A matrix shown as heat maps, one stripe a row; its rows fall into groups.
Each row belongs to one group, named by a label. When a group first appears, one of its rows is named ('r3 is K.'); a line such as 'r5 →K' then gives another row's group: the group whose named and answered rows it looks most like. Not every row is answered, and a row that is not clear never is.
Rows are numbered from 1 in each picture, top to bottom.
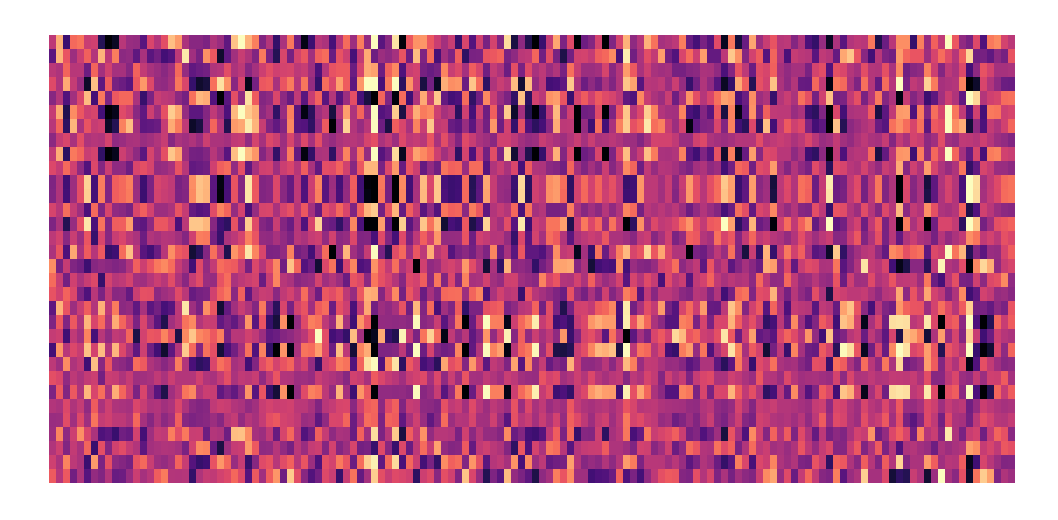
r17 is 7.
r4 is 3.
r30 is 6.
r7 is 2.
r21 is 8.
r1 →2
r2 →8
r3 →3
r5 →6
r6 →2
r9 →2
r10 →3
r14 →6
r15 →6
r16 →2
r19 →3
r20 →8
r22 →6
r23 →8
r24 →3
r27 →3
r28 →3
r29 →2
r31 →3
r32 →7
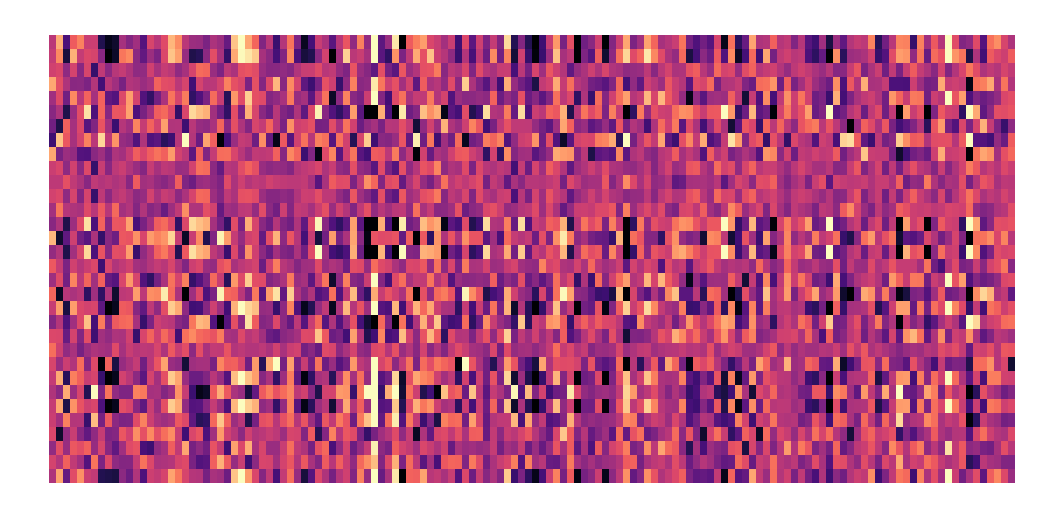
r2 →2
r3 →6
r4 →7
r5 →2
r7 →7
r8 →8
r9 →7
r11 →3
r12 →6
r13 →8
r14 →6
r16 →6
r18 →2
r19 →7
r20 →2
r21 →6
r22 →6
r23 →7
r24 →7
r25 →2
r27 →2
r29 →7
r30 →2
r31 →3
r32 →2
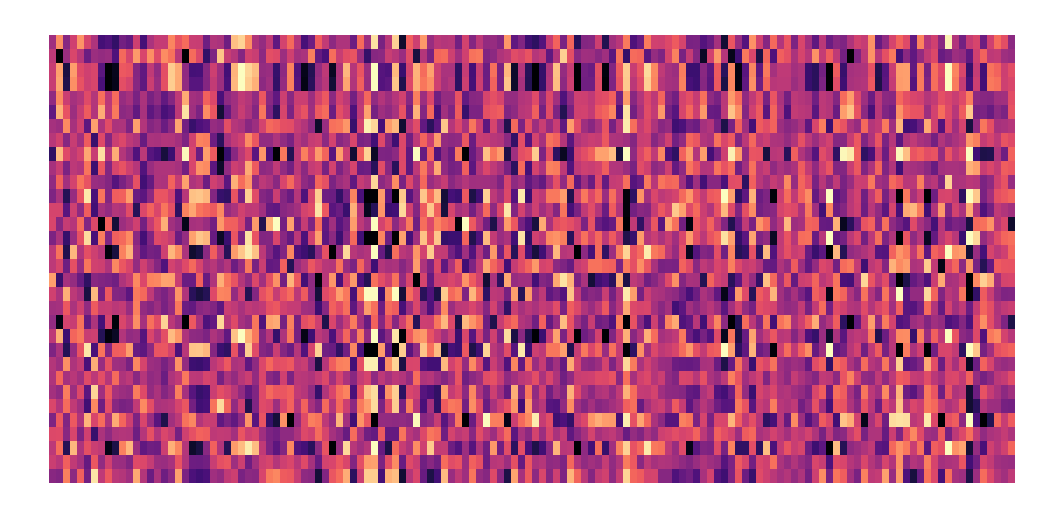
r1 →2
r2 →7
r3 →2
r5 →8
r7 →3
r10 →6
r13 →6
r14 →7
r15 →6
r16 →2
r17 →8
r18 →7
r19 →3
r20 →3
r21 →7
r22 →2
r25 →8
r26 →3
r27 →3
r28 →8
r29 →6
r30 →2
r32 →3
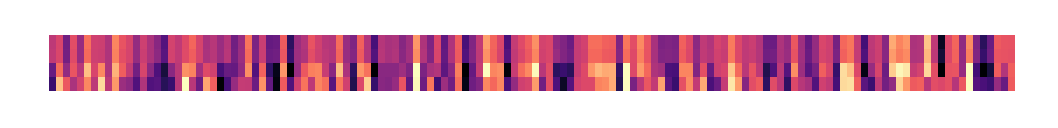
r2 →8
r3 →8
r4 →8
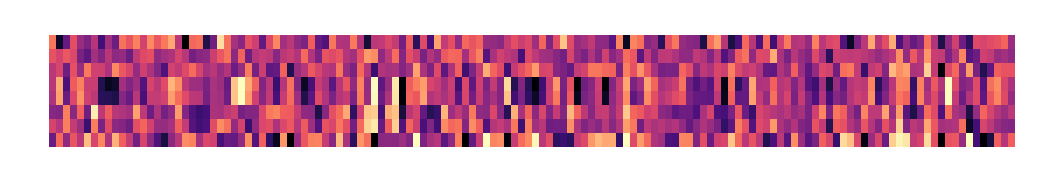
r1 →7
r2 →3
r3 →8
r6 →3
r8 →8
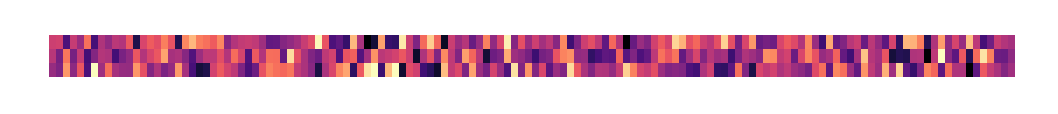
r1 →6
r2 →7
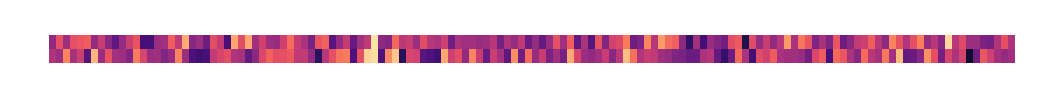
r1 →2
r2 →3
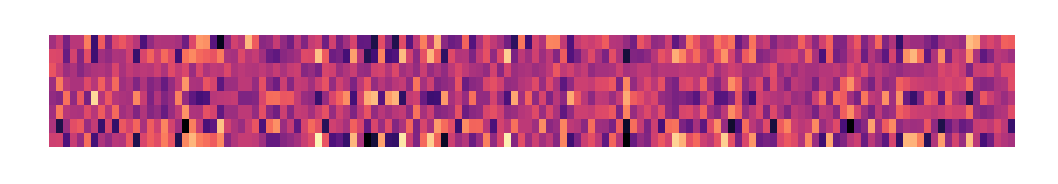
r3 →7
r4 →8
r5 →3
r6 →8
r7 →7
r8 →6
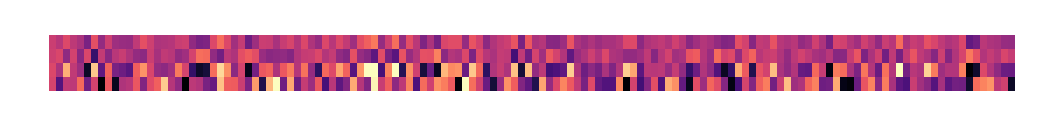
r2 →6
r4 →7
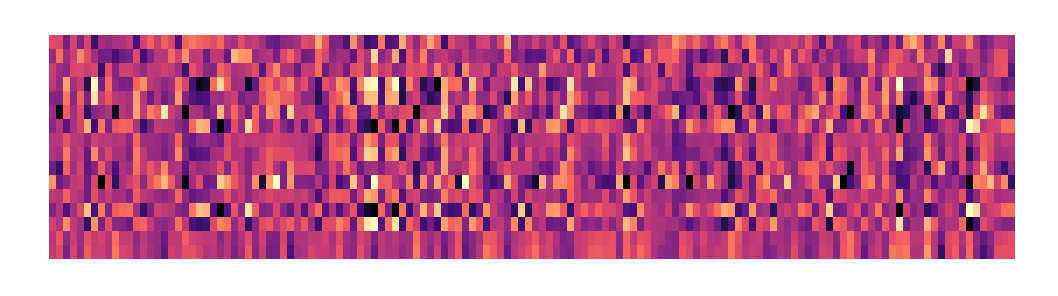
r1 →6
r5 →3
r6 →7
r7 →6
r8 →3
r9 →3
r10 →7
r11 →7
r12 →3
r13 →6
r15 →8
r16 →8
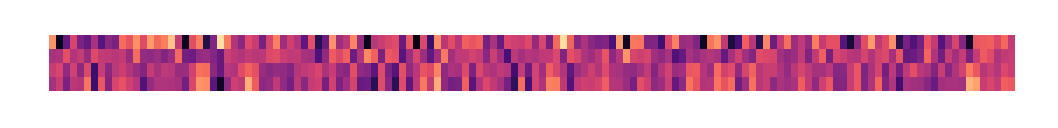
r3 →6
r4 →6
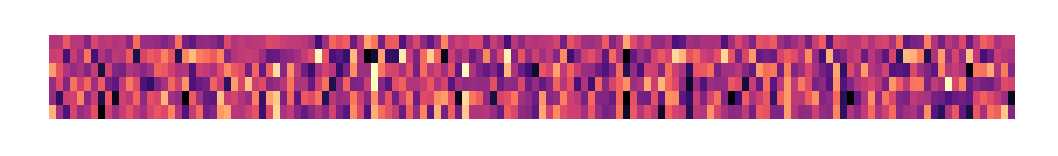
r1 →3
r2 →6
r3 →7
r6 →7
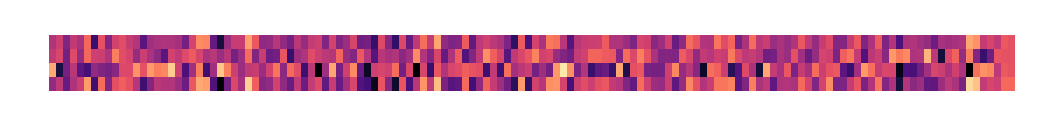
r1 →6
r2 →8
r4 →6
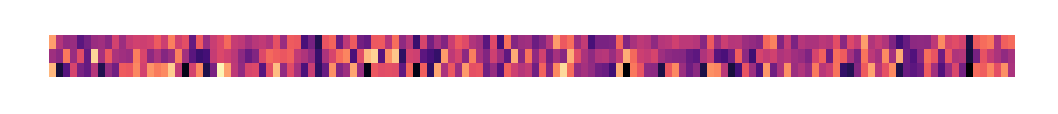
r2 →3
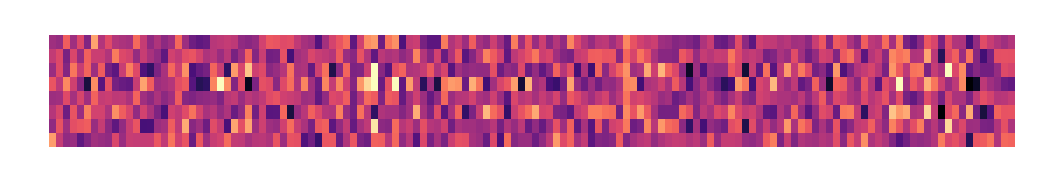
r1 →3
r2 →8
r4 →3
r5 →3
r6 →8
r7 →2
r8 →7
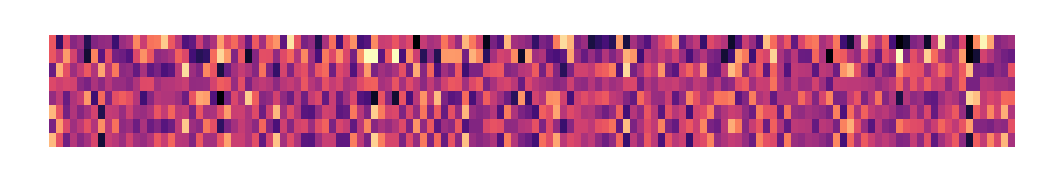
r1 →7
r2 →3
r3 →8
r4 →3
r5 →6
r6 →7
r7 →8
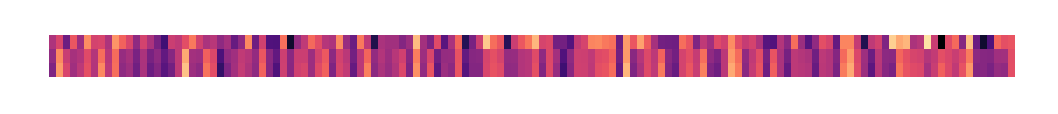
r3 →8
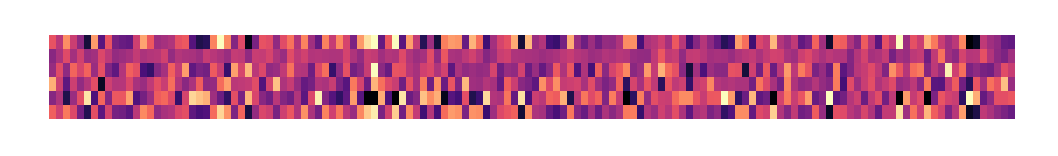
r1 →3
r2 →7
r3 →2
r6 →3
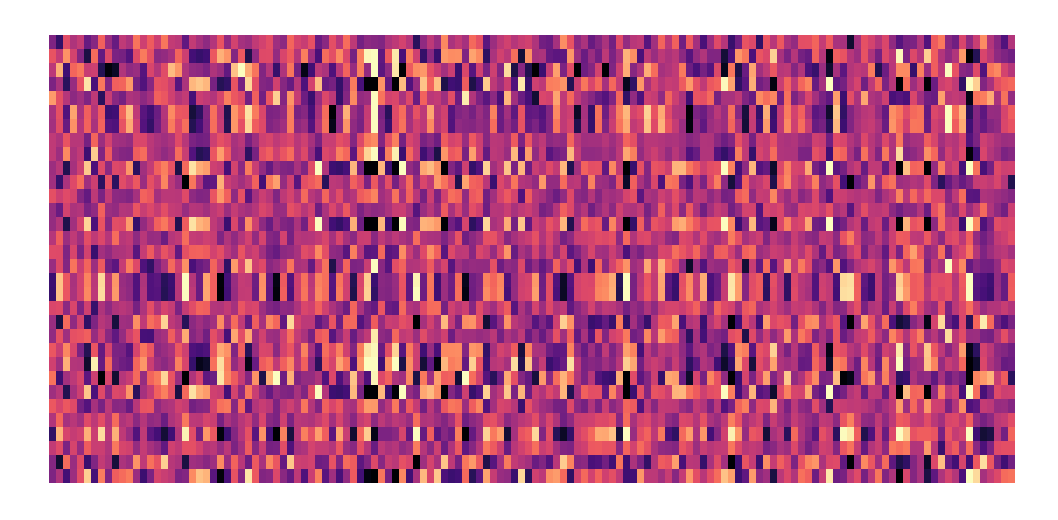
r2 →3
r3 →2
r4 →6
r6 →2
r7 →2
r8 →3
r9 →3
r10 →6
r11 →7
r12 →3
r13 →7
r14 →6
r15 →8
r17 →2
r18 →8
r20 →6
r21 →7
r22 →2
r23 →3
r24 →3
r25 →7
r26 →6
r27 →3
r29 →8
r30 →8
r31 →7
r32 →6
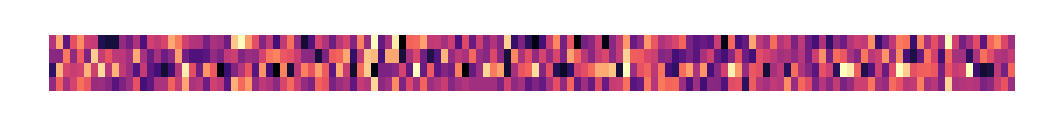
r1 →2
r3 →8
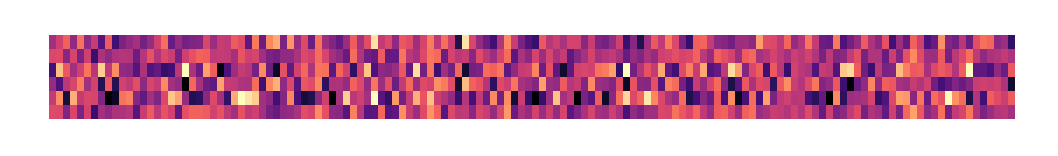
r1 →7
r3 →8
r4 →7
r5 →2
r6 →6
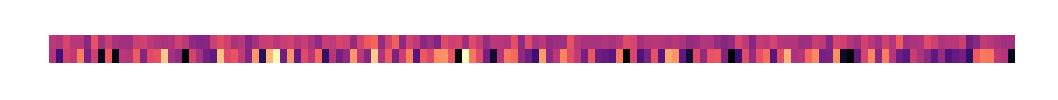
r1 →3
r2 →7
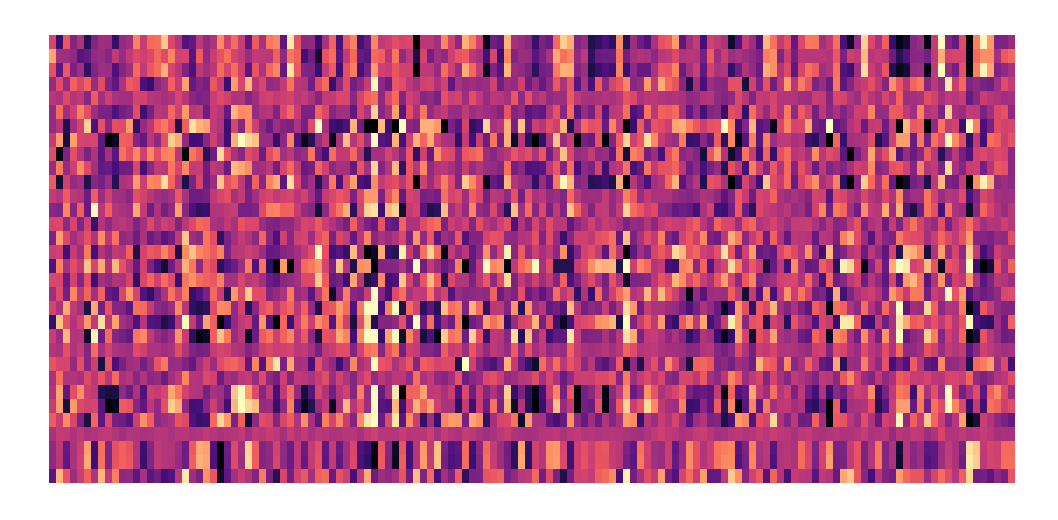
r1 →7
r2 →7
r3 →7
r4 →2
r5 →3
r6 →2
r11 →7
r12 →3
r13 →3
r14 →6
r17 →8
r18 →6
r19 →2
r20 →3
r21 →8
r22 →3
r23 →3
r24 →7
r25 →8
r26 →2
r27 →2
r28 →3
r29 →7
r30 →6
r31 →6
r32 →8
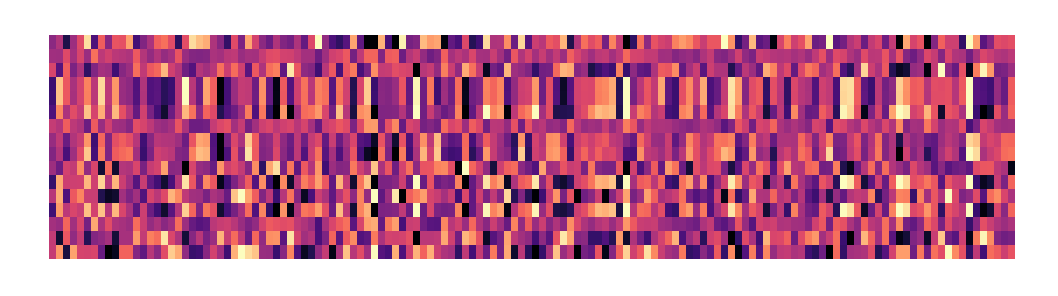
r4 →8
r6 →8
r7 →3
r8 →6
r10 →7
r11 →8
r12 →2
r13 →8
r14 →3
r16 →2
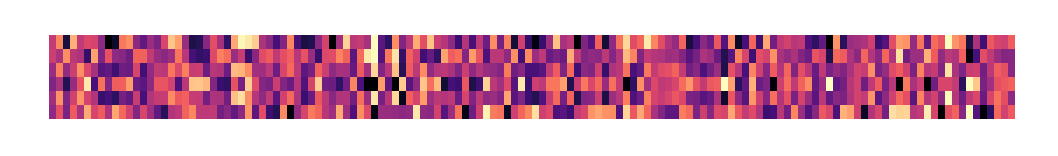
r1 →2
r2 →3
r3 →2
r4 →6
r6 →8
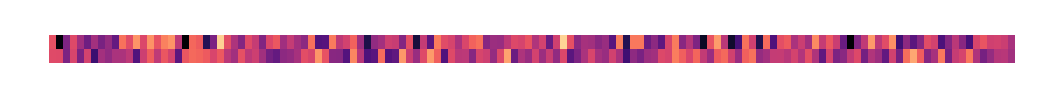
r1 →7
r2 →6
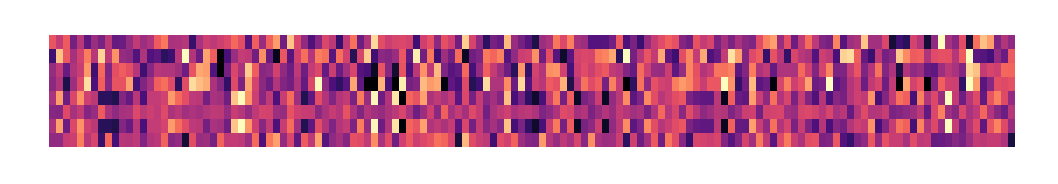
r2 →8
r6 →7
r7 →2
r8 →7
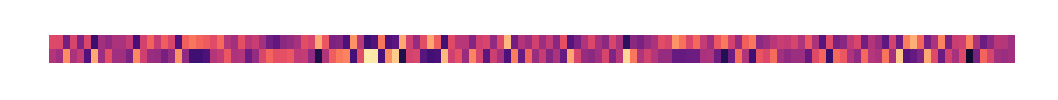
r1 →6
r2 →3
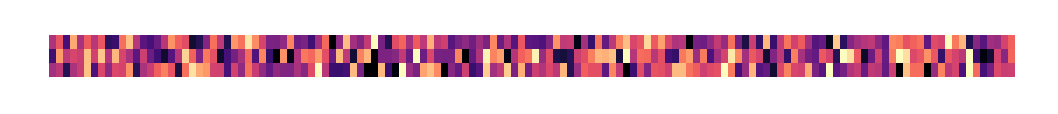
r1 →2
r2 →8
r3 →6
